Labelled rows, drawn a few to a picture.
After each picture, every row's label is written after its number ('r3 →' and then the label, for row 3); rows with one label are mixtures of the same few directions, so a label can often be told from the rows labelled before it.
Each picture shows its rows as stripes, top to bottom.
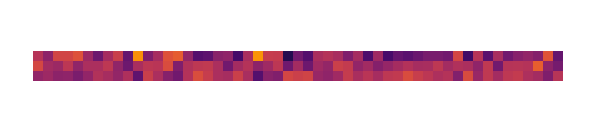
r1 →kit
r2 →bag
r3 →kit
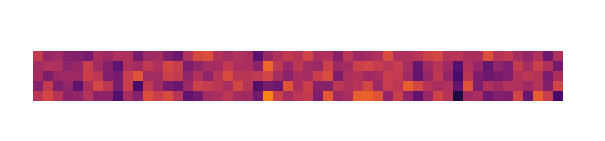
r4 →kit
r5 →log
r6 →log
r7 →kit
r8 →log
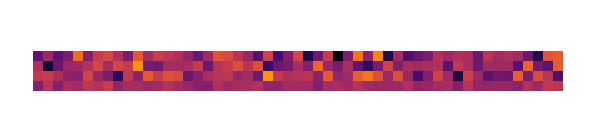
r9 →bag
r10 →log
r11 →log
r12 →kit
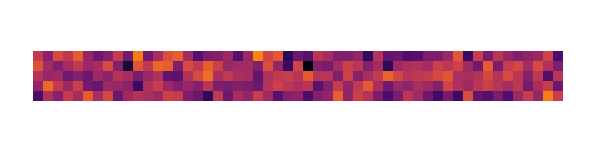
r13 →kit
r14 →bag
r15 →kit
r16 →log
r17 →kit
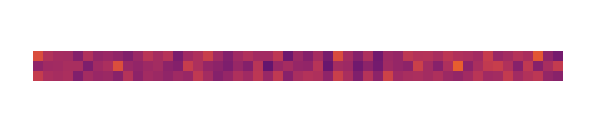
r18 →bag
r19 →log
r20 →bag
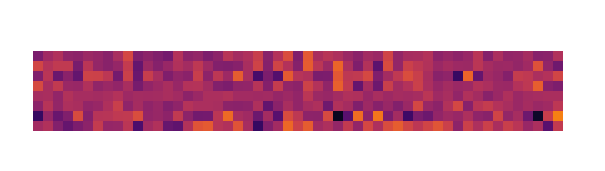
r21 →bag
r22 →bag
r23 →kit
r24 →bag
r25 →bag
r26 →log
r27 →bag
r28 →kit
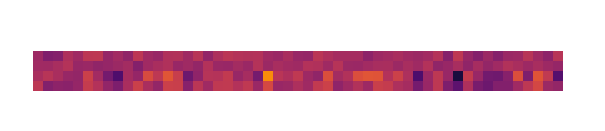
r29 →log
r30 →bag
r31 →log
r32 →log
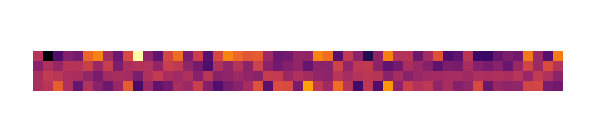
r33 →log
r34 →kit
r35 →log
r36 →bag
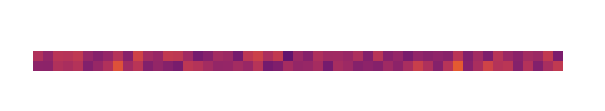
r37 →kit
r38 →log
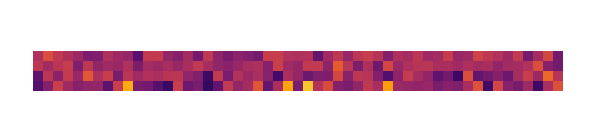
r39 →log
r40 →bag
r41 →kit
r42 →bag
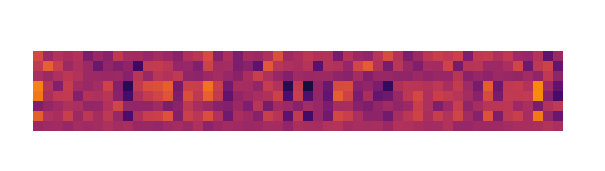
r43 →kit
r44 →log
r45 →kit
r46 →bag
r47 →bag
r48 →log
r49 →bag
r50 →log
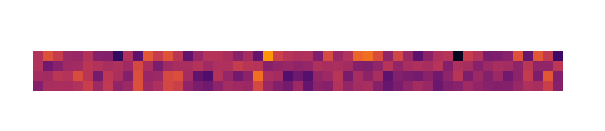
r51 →log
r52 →log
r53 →kit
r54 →kit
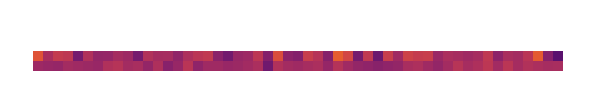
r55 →bag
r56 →log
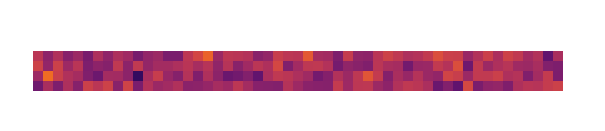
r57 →kit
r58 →kit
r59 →log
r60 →kit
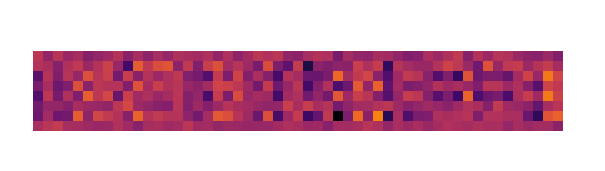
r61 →kit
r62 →bag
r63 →kit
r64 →bag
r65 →kit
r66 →bag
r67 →bag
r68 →log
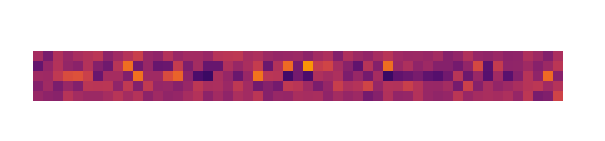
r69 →log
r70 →bag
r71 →kit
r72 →kit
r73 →log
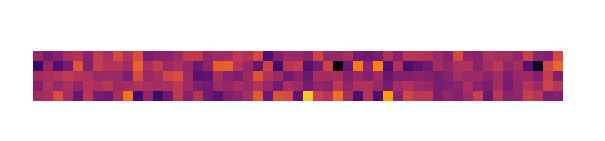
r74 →log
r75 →bag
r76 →kit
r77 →kit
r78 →bag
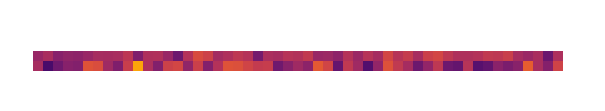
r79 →kit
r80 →log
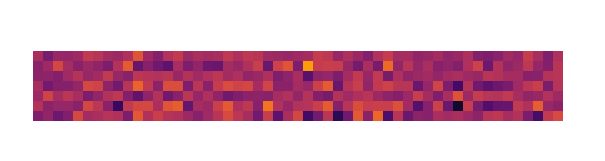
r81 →log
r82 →bag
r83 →bag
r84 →log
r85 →log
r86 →log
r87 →bag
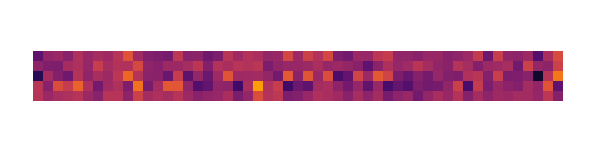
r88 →bag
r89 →log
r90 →bag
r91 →kit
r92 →kit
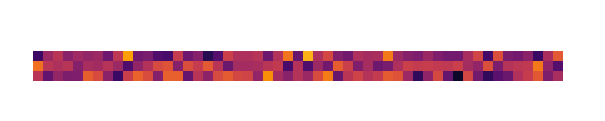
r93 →bag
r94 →bag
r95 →log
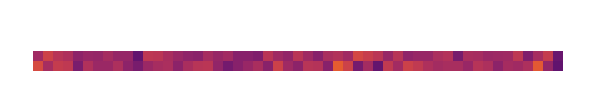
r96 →log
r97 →bag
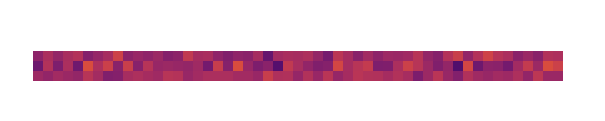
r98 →log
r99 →kit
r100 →log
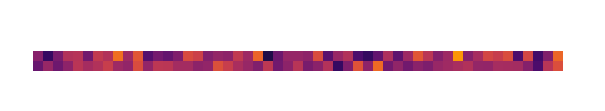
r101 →log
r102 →bag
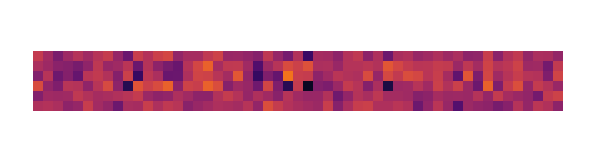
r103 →bag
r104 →kit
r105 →kit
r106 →bag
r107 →bag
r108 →log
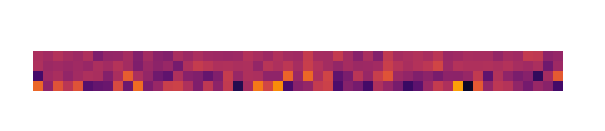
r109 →bag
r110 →kit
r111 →bag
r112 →kit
